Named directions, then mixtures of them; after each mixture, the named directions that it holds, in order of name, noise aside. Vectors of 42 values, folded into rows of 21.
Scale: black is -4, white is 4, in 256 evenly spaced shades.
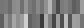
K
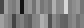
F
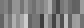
K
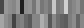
F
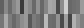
F, K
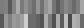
K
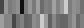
F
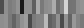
F, K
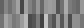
F, K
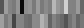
F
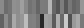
F, K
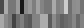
F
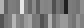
F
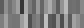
F, K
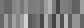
K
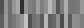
F, K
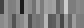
F, K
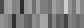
F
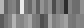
F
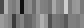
F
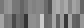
F, K
